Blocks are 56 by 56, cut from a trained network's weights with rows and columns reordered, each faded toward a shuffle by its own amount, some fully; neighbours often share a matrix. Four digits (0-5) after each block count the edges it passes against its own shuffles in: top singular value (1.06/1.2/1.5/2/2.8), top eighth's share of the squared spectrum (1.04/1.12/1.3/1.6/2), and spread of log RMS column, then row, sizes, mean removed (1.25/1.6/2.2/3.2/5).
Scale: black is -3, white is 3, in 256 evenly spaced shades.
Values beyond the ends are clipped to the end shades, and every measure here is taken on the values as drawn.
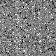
1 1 0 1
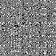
3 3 0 2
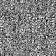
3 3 0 1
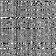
3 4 1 3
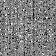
2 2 0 2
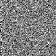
2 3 1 0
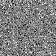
0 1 0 0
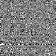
3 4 2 2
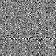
3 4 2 2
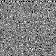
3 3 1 1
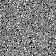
0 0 0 0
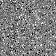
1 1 0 0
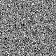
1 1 0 0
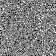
0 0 0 0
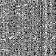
3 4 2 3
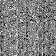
3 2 0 1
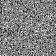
0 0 0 0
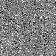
1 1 0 0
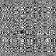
4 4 2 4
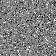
0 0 0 0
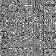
2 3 1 2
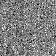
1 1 0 0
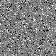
0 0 0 0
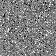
1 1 0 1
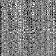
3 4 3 3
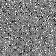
0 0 0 0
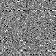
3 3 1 1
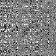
3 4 3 2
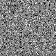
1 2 1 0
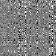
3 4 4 1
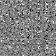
2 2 2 0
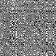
3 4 3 2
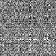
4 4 2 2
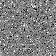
0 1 0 0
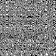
3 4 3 2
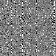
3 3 3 0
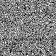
2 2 0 0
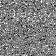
2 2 0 0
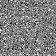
1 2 1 0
